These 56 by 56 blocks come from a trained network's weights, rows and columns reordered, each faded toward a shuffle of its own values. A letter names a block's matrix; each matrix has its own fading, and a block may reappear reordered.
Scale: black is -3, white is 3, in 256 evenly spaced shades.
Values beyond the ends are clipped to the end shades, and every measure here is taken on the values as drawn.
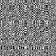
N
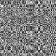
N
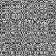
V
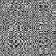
N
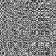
N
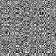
N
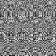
V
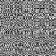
V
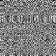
V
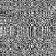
N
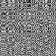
V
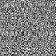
N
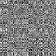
N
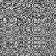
V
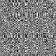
N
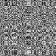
N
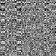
N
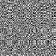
N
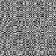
V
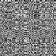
V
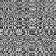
V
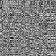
N
